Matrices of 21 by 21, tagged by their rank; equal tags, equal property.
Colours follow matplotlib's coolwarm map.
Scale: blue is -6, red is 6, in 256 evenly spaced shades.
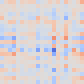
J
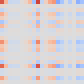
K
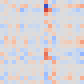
J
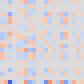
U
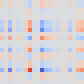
K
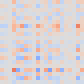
U
